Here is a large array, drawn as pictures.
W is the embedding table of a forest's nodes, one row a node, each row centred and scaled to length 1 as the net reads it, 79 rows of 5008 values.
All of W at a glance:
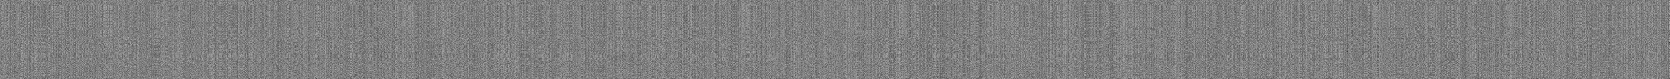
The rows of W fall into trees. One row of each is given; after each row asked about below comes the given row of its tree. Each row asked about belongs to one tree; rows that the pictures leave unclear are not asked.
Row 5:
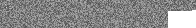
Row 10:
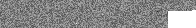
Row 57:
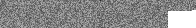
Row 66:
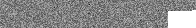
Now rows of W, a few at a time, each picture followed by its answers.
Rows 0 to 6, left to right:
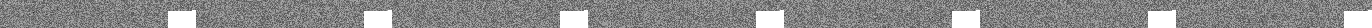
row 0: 57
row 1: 5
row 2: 57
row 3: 57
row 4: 10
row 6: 5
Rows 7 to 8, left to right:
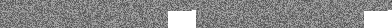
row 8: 5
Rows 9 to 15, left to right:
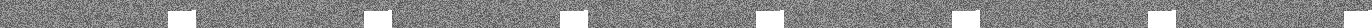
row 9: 5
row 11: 5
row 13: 10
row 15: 5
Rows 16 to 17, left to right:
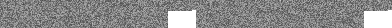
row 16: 5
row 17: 10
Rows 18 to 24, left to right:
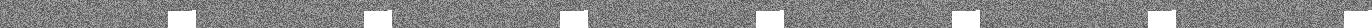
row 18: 5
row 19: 5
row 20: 5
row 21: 10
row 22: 5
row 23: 5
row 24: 10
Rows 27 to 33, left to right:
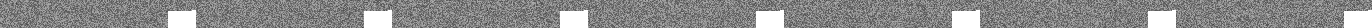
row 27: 10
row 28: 57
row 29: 57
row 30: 5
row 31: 5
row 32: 5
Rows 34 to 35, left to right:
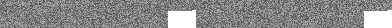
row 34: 57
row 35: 5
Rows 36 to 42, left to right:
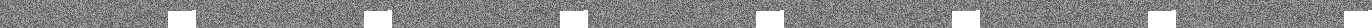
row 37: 10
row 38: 57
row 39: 66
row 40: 10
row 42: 57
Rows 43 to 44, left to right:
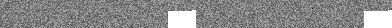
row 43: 5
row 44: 66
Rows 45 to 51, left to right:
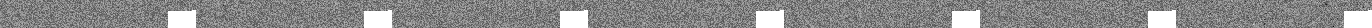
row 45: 57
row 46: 57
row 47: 57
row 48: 5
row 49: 5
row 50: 57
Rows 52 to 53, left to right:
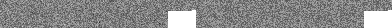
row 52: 10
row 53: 57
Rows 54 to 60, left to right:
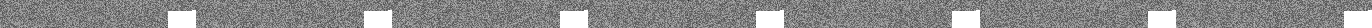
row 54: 57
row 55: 57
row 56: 57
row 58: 10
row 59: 10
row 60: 57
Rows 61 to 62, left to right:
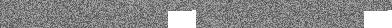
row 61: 5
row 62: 57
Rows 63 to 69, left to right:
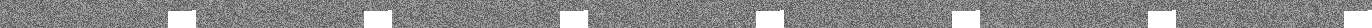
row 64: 10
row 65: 57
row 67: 5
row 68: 57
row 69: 5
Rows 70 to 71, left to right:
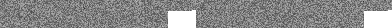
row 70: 57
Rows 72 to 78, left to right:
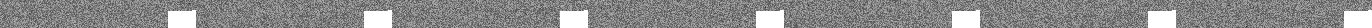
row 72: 57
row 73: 5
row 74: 57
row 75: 57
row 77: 5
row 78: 10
